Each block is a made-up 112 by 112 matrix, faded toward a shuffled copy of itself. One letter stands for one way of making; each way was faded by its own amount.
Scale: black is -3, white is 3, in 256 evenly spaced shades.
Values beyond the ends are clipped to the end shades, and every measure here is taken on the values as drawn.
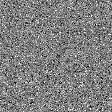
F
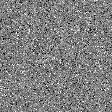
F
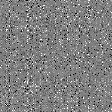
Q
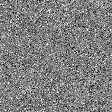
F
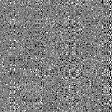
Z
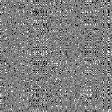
Z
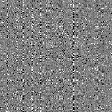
Z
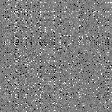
Q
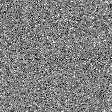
F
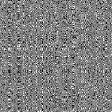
Z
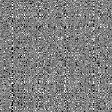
Z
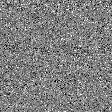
F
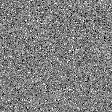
F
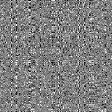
Z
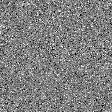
F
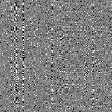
Z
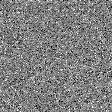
F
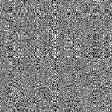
Z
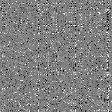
Q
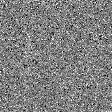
F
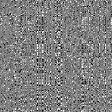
Z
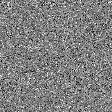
F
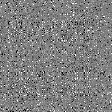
Q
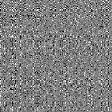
Z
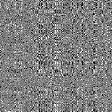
Z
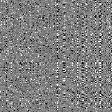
Z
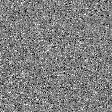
F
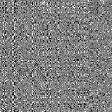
Z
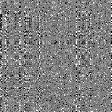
Z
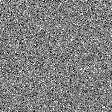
F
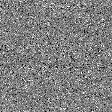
F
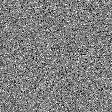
F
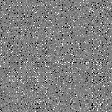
Q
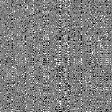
Z
